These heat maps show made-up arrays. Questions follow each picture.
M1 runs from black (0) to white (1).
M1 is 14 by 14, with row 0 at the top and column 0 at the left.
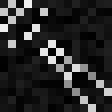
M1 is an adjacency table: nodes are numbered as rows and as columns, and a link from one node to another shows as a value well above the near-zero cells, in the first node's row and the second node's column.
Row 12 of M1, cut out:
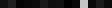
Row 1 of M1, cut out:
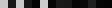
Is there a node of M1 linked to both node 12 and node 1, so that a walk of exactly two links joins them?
no
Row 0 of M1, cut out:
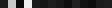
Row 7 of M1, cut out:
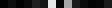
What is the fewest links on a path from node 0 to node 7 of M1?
4
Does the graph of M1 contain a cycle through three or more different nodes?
no
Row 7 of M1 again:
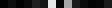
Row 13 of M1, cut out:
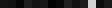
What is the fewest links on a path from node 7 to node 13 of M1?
4
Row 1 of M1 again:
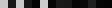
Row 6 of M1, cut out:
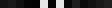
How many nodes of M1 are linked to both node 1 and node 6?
1
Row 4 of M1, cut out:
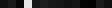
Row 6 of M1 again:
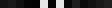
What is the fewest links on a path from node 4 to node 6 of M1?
5
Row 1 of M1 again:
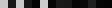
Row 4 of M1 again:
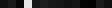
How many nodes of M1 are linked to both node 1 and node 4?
0
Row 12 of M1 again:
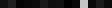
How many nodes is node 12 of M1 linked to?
1
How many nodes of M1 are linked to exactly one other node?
4
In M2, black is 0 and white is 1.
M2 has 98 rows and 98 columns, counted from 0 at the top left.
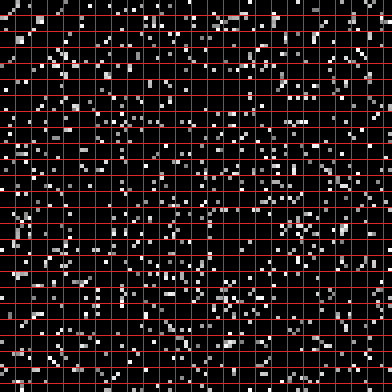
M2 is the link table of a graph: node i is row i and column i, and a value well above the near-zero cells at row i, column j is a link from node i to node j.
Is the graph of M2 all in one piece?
yes
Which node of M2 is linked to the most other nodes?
node 4
